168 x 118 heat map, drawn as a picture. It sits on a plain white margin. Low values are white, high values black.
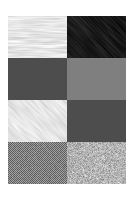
The table splits into 4 rows of 2 panels. Panel 1,1: very low, streaked across, faint in contrast. Panel 1,2: very high, slanting down to the right, faint in contrast. Panel 2,1: high, flat. Panel 2,2: middling, flat. Panel 3,1: very low, slanting down to the right, faint in contrast. Panel 3,2: high, flat. Panel 4,1: middling, checkered, strong in contrast. Panel 4,2: low, fine-grained.
